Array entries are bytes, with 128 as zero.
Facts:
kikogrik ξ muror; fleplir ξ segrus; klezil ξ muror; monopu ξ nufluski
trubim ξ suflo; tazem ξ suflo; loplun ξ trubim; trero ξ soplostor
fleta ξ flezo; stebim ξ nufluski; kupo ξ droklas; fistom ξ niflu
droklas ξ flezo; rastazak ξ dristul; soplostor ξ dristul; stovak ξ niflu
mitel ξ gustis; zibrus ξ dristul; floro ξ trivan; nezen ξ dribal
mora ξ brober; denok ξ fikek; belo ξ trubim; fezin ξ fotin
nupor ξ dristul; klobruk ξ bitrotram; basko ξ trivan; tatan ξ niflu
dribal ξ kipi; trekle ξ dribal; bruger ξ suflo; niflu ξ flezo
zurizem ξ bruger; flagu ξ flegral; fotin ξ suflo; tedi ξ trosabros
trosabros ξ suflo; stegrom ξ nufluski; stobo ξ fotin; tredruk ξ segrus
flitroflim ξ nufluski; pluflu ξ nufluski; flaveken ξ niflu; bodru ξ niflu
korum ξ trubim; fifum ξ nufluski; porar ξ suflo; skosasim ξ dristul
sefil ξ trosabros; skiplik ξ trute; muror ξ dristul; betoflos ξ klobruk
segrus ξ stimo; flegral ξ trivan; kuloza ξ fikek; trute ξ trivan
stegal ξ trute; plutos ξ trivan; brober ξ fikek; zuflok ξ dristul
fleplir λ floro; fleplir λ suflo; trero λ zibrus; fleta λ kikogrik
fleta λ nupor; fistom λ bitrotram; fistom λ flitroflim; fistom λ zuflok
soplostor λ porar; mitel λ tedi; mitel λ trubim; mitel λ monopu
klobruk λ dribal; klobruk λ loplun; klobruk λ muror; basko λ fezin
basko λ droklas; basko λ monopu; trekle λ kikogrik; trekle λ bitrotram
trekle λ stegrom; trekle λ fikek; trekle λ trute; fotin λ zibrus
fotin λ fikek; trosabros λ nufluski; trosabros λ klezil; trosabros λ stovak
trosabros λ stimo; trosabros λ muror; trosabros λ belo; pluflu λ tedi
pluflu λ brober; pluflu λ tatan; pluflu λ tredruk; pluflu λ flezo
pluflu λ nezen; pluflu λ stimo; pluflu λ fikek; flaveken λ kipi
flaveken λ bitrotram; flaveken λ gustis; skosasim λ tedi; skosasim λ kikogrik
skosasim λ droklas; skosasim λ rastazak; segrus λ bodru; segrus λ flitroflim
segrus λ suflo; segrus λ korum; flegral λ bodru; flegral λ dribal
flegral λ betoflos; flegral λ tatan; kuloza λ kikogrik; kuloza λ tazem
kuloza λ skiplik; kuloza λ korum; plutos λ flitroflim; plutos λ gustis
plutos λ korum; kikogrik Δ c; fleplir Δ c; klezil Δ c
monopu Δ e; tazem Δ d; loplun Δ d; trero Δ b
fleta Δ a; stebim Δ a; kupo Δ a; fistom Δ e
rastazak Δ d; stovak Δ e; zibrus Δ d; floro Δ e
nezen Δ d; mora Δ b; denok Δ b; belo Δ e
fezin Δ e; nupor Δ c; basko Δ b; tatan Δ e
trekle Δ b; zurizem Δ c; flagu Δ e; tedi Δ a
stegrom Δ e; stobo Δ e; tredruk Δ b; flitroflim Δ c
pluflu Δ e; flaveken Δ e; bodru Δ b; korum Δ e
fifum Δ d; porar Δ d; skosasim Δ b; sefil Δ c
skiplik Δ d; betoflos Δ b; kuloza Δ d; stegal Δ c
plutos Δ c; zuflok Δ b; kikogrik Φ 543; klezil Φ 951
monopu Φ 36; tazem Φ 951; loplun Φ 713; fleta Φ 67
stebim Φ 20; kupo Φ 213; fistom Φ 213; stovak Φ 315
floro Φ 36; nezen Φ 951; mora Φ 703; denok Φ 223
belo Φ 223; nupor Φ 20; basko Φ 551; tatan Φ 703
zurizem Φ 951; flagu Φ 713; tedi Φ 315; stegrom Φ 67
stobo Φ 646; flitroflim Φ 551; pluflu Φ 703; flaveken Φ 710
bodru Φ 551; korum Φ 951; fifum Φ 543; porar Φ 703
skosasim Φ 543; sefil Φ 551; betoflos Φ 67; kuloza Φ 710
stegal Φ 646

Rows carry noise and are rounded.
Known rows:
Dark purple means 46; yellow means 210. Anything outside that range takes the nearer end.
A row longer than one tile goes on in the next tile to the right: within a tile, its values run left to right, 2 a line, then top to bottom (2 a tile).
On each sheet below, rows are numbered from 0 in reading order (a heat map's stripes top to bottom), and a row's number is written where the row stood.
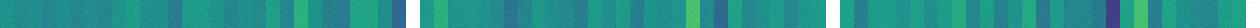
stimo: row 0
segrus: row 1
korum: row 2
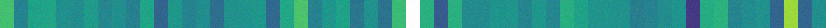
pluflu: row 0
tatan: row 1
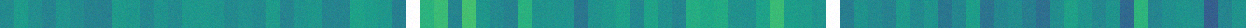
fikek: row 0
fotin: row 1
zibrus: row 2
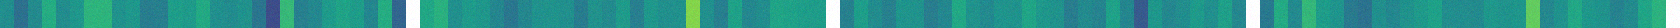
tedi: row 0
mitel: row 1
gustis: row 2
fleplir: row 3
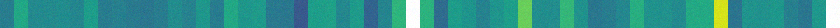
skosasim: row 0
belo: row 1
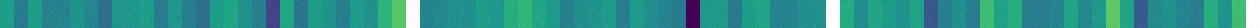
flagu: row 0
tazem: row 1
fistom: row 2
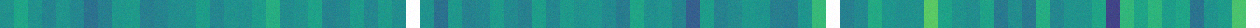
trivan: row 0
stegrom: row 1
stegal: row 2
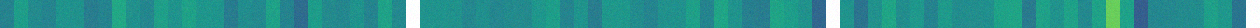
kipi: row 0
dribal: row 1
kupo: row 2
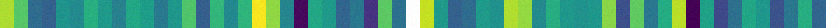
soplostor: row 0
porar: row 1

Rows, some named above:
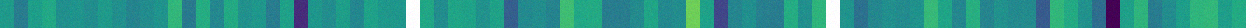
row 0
fleta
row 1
fistom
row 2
loplun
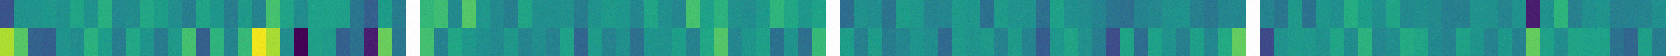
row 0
flitroflim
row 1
fotin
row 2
skiplik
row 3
nezen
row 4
soplostor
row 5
pluflu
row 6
flagu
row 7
flitroflim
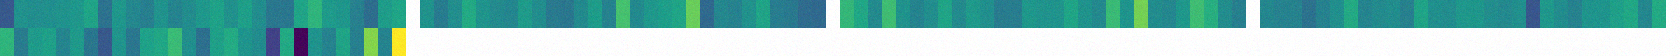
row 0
kikogrik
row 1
stebim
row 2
trosabros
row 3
betoflos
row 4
flaveken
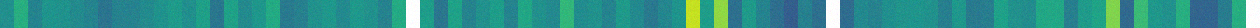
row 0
trekle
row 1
monopu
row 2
nupor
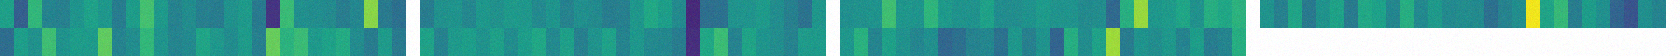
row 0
stovak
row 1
fifum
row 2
zurizem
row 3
floro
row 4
sefil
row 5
korum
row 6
trero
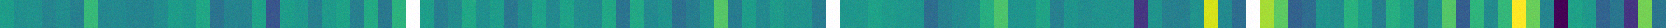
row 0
mora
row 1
fezin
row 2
niflu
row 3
soplostor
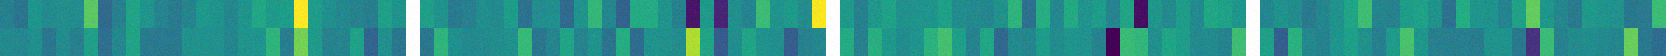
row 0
klezil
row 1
kuloza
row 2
fleta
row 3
denok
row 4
muror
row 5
basko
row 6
stobo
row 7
stovak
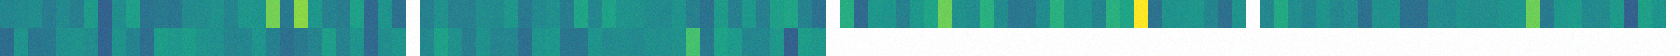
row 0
muror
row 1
tredruk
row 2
belo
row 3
dristul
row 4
zuflok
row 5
dristul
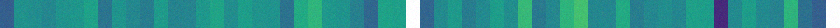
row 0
kikogrik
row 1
bodru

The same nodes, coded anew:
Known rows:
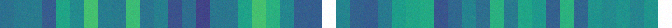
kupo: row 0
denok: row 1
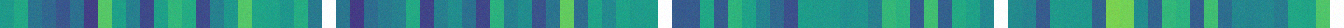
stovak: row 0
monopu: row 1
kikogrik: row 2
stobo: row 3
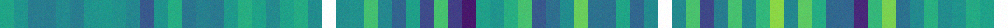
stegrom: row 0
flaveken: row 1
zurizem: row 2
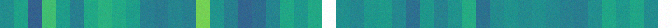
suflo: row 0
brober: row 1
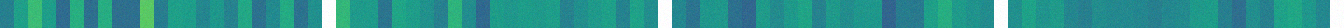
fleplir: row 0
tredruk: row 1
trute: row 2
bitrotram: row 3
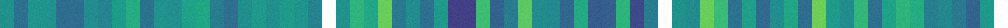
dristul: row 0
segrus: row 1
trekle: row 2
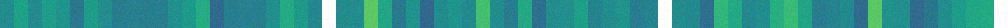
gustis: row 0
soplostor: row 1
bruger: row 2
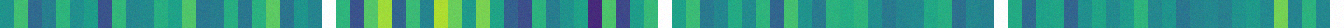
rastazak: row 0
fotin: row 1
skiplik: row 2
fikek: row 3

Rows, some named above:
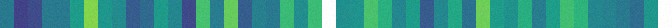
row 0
belo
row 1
trekle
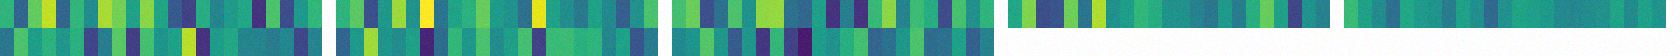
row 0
fotin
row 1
porar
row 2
korum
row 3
nezen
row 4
tredruk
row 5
kuloza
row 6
fleta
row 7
flaveken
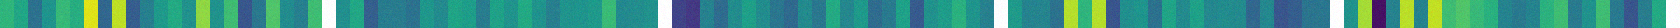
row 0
loplun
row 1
betoflos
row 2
nupor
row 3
fifum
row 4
tazem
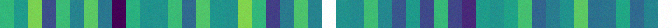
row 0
tatan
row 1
flaveken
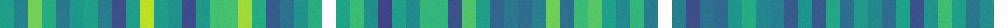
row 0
pluflu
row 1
klezil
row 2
stebim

